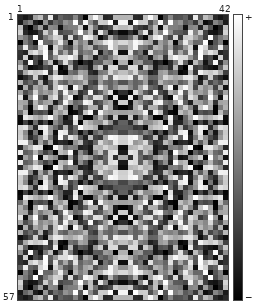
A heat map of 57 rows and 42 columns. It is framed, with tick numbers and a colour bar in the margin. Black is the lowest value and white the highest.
Fine speckle covers the field. No overall slope runs across the table. It mirrors both left to right and top to bottom. No row or column stands out. The histogram is flat. No regular stripes run through it.
